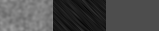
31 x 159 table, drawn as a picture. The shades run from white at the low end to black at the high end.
The table splits into one row of 3 panels. Panel 1,1: middling, blotchy, faint in contrast. Panel 1,2: very high, slanting down to the right, faint in contrast. Panel 1,3: high, flat.
